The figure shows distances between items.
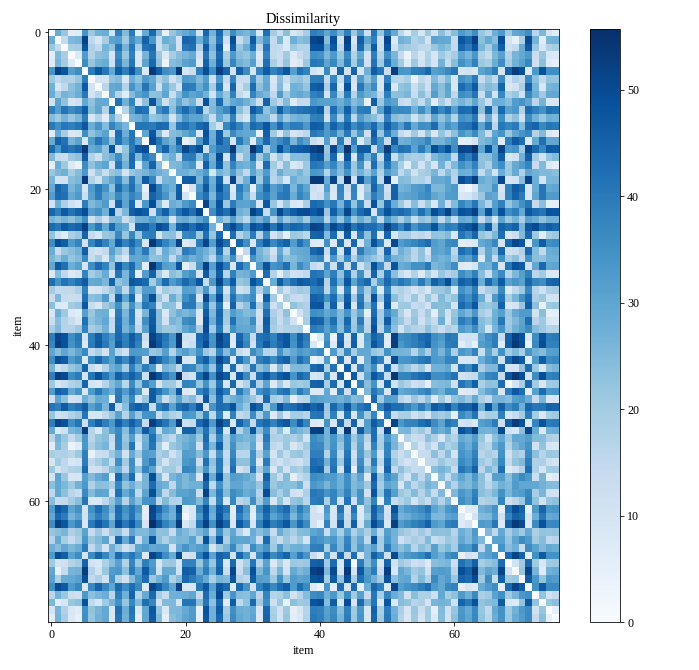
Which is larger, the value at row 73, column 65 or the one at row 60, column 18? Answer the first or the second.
the first
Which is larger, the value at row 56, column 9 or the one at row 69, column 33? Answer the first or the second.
the first
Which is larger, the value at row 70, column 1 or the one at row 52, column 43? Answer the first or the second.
the second
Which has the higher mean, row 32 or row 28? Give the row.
32
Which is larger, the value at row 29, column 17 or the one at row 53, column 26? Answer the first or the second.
the first
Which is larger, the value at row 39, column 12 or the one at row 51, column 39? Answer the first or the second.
the second
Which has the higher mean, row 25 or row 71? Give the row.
25
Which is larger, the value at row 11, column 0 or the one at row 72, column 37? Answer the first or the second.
the first
